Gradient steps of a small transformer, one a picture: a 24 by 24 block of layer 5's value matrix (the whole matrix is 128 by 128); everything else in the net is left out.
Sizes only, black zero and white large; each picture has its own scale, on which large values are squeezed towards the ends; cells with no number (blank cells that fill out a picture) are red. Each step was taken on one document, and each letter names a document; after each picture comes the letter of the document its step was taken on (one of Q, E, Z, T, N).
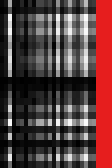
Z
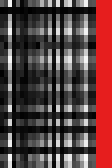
Z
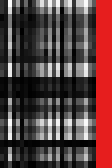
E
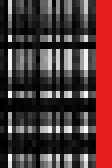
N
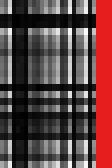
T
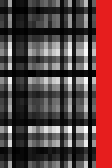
T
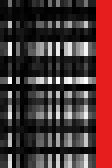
Z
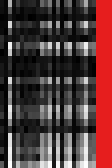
E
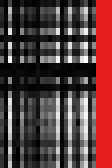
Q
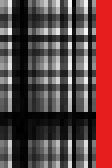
T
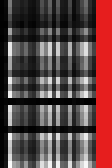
E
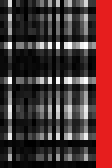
Z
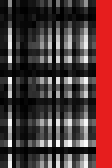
Z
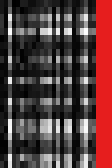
N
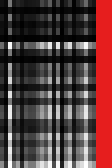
E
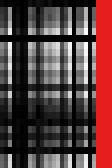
T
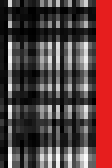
E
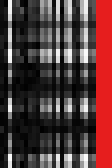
N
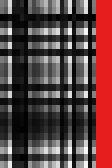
T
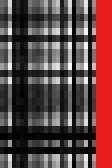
T
